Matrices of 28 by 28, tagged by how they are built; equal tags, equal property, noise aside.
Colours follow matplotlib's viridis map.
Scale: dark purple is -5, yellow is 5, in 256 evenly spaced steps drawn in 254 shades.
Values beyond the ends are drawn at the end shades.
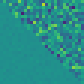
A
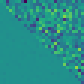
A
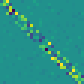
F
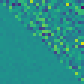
A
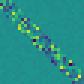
F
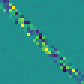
F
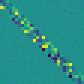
F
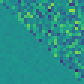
A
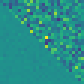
A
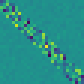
F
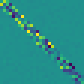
F
